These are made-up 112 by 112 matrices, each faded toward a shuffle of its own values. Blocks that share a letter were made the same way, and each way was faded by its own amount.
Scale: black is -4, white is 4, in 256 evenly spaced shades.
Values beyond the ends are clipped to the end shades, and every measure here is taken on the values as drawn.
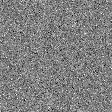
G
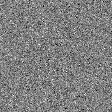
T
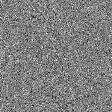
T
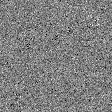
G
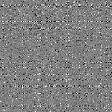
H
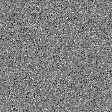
T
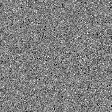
T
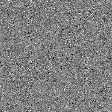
T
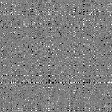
H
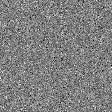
T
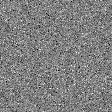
G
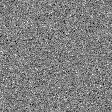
G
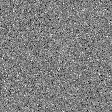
G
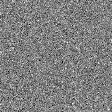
T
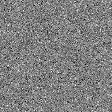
T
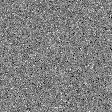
G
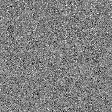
T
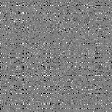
H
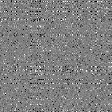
H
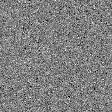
T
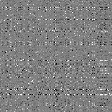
H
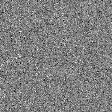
T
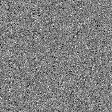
T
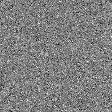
T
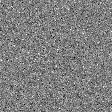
G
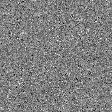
T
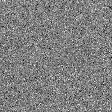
T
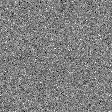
G
